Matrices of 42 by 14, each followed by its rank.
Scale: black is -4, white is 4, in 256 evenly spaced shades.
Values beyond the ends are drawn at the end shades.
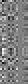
two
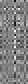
two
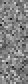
full rank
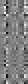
two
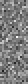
full rank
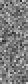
full rank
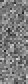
full rank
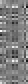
two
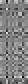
two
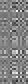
two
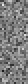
full rank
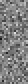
full rank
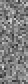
full rank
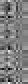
two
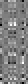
two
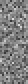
full rank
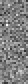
full rank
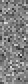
full rank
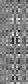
two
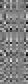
two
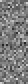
full rank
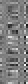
two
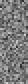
full rank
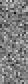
full rank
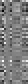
two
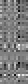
two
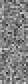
full rank
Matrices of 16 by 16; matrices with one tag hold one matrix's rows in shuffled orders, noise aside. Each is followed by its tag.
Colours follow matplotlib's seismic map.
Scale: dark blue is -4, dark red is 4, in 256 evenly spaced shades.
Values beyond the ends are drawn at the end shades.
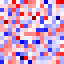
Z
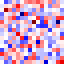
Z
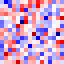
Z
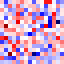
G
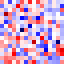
Z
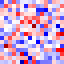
Z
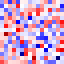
Z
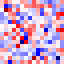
Z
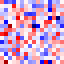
G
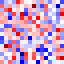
Z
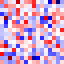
G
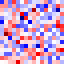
Z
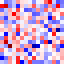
G
